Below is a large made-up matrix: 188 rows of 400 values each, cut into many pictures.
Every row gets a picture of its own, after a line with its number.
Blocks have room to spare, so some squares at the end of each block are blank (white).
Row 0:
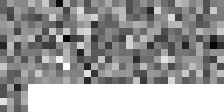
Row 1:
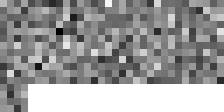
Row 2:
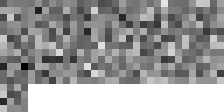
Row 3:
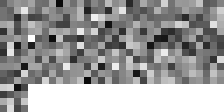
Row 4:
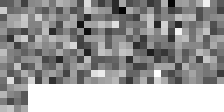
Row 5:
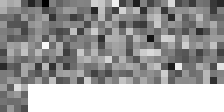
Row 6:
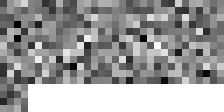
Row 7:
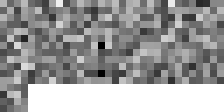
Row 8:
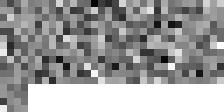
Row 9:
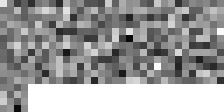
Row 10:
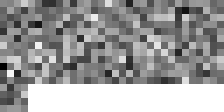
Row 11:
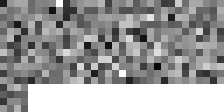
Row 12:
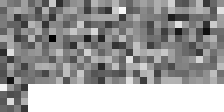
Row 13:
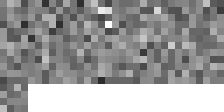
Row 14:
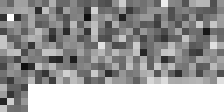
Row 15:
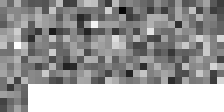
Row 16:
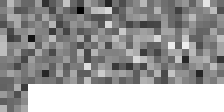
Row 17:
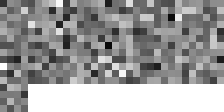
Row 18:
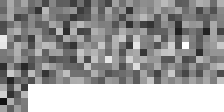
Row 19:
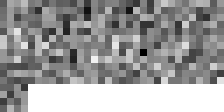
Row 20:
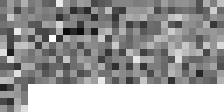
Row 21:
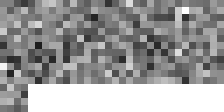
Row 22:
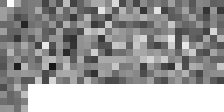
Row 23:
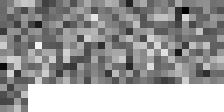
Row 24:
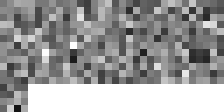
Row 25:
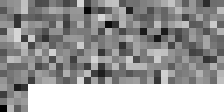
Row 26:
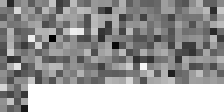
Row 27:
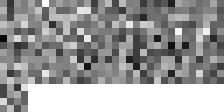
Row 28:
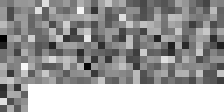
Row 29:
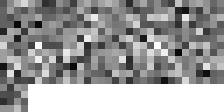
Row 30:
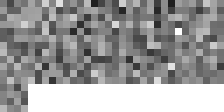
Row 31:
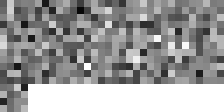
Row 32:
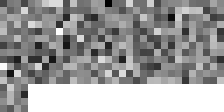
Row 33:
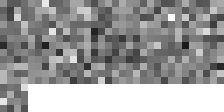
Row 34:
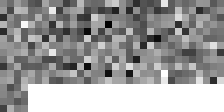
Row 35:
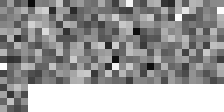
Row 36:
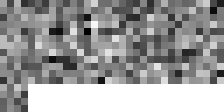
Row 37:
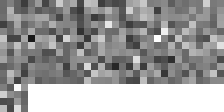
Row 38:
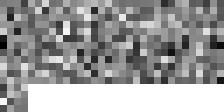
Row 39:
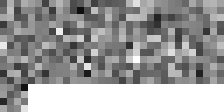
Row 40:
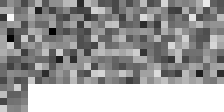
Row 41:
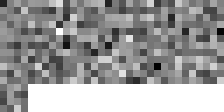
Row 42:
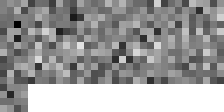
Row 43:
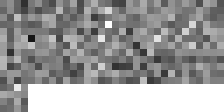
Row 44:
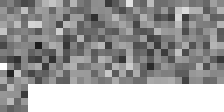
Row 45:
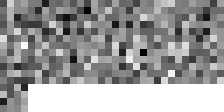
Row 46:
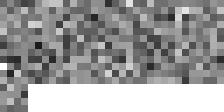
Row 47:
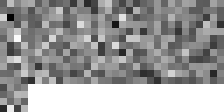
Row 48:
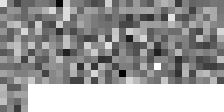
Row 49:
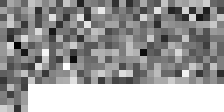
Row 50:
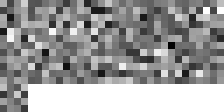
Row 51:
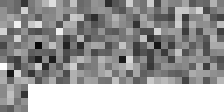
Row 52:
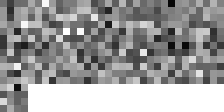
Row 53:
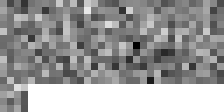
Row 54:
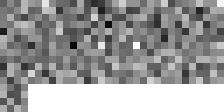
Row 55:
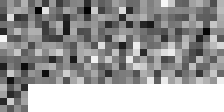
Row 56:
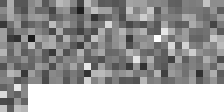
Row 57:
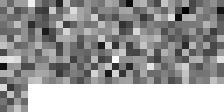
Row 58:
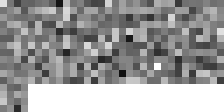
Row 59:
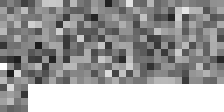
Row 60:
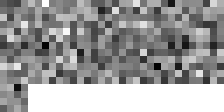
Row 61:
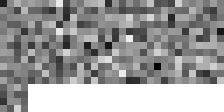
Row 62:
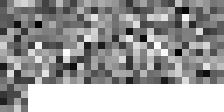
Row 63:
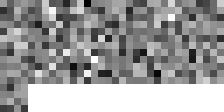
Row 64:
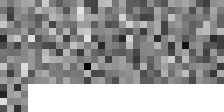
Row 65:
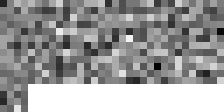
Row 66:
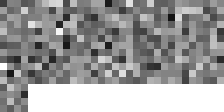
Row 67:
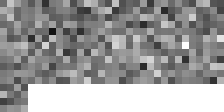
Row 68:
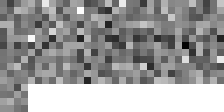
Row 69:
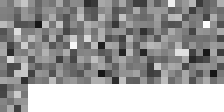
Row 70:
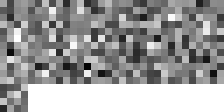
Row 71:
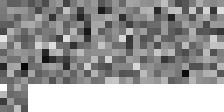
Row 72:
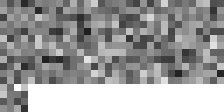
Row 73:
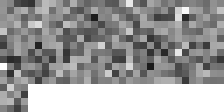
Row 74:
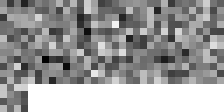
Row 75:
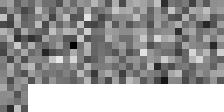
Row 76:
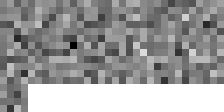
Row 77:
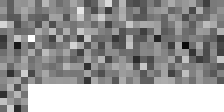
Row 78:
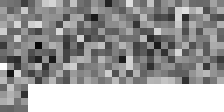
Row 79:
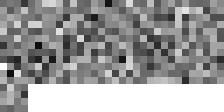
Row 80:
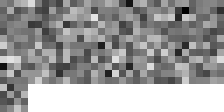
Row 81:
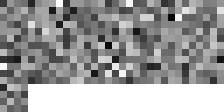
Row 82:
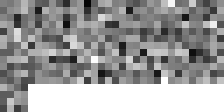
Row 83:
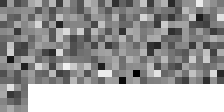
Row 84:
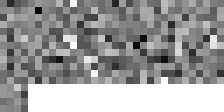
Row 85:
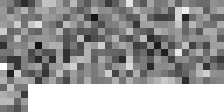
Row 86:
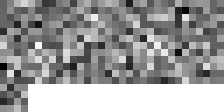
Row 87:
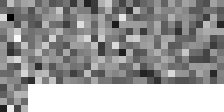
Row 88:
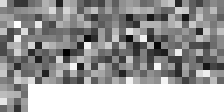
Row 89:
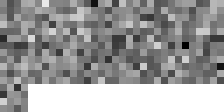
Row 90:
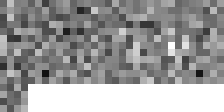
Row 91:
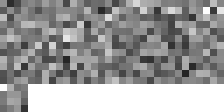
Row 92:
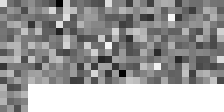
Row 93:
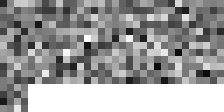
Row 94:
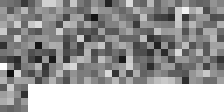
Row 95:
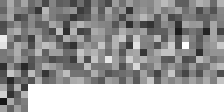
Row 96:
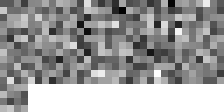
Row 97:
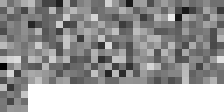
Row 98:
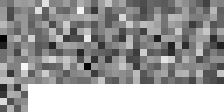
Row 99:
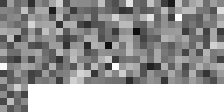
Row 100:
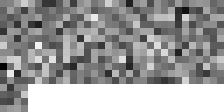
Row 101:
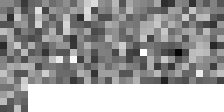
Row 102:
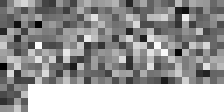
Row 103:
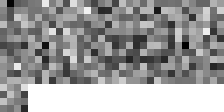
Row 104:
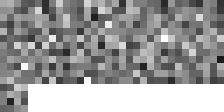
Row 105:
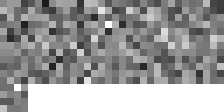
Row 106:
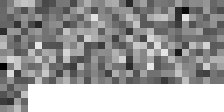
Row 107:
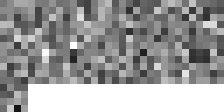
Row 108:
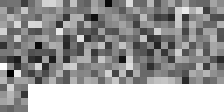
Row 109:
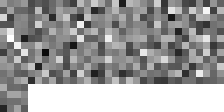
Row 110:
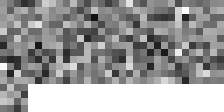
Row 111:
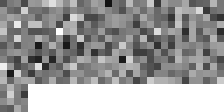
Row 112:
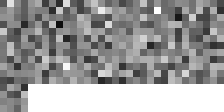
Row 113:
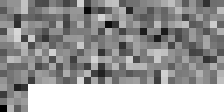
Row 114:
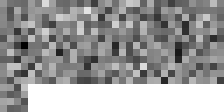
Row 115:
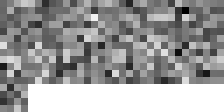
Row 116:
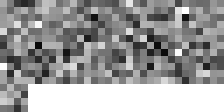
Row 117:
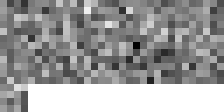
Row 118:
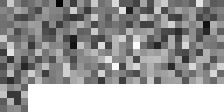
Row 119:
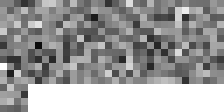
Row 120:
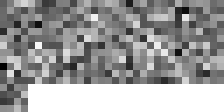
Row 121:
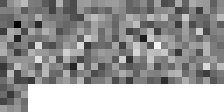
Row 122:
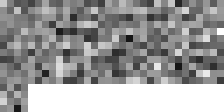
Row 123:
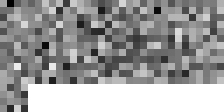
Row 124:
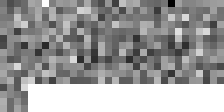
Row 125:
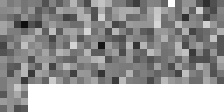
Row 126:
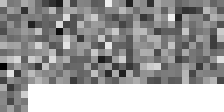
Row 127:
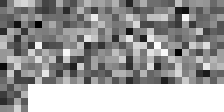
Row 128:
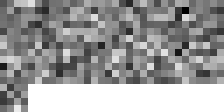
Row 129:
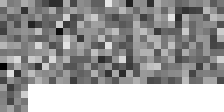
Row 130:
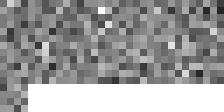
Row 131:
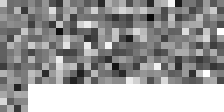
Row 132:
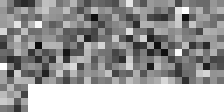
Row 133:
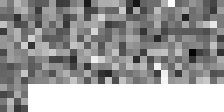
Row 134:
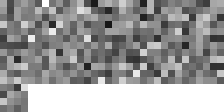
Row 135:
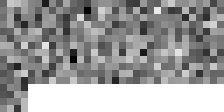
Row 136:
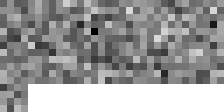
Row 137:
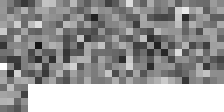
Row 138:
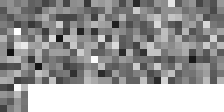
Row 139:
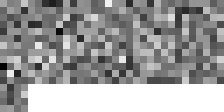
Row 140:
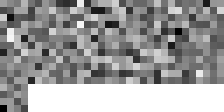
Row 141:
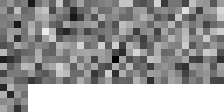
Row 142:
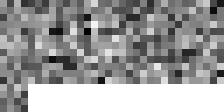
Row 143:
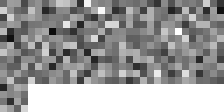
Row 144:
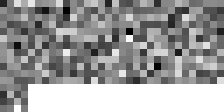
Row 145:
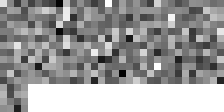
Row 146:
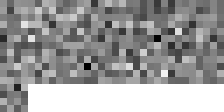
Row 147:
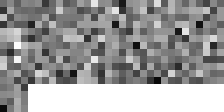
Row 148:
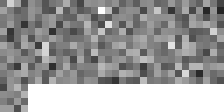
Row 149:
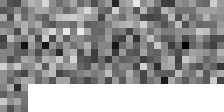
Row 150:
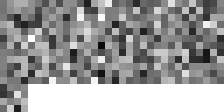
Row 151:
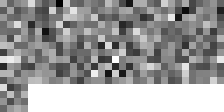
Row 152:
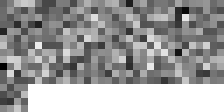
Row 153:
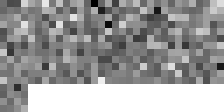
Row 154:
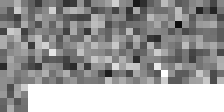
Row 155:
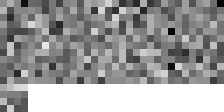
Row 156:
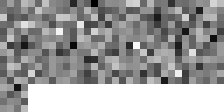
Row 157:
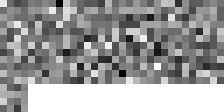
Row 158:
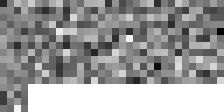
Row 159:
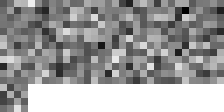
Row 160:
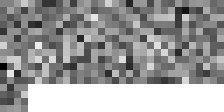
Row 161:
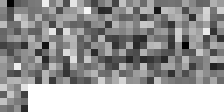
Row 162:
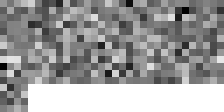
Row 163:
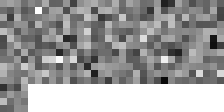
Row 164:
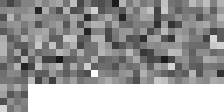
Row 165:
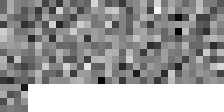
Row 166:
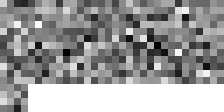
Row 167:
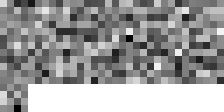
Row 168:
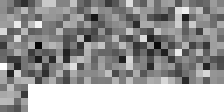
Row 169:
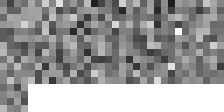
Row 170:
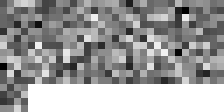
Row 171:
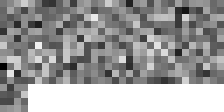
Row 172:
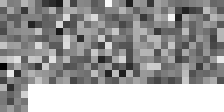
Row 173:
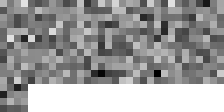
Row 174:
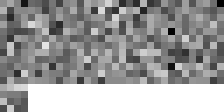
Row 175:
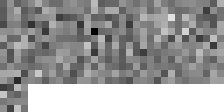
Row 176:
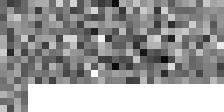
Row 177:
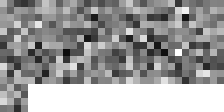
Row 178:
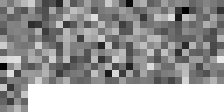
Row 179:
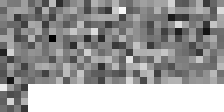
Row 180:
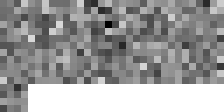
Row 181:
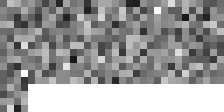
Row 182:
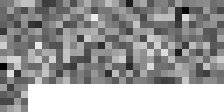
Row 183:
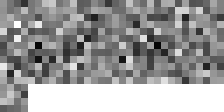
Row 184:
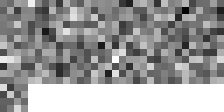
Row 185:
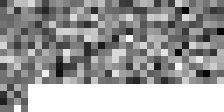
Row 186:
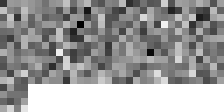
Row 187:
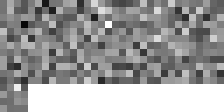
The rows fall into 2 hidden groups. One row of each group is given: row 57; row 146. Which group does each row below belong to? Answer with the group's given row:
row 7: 146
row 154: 146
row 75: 146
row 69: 146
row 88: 57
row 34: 146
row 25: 146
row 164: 146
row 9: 57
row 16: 146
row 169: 146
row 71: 146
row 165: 146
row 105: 146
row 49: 146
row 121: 57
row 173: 146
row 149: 146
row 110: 57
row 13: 146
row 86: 57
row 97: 57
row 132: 57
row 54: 146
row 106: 57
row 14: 146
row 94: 57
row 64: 146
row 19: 146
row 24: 146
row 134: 146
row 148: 146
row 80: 57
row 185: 57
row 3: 146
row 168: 57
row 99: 57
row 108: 57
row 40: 146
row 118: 146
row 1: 57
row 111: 57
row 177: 57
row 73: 57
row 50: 146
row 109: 146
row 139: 57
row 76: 146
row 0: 146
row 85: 57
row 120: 57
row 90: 146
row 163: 146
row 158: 57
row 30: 146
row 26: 146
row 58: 57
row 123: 146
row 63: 146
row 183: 57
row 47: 146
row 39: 146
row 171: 57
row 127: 57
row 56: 146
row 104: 146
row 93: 57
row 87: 146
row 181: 146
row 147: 146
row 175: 146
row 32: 57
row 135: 146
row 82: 146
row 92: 57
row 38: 146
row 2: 146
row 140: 146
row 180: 146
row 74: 146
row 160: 57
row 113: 146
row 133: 146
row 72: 146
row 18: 146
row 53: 146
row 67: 146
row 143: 146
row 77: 146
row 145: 57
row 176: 146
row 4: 146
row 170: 57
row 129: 57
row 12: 146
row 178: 57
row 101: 146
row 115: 57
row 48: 57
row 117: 146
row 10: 57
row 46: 57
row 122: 57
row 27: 146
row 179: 146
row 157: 57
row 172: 57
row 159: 57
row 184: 57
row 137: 57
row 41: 57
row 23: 57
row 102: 57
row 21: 57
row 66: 57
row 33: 146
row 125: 146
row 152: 57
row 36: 146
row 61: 57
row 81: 57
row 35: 57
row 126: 57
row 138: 146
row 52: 146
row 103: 146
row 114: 146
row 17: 57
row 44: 57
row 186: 146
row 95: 146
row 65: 57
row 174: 146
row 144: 57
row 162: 57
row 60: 146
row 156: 146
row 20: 146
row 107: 146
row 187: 146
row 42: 57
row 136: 146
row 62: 57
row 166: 57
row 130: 146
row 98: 146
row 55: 146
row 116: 57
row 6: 57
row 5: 146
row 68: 146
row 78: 57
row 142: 146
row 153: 146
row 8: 146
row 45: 146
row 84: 146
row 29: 57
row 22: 146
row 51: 57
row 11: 57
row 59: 57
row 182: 57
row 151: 57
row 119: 57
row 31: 146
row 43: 146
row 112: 146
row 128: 57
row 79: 57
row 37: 146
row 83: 146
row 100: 57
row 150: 146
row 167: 57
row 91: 146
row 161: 146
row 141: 57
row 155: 146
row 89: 146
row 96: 146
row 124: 146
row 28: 146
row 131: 57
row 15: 146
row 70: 146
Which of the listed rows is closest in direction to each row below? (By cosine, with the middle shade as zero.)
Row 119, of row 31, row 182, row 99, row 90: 99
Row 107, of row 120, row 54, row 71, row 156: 120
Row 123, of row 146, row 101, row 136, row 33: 33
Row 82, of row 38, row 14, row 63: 63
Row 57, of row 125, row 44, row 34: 125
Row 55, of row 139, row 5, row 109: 5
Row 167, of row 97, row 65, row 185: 97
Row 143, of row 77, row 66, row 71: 66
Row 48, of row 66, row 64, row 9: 9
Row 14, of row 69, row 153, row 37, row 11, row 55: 55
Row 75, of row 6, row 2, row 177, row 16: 16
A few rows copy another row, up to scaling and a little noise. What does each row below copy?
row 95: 18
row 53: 117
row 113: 25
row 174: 155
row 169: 30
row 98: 28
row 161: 103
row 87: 47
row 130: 148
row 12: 179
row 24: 107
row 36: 142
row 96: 4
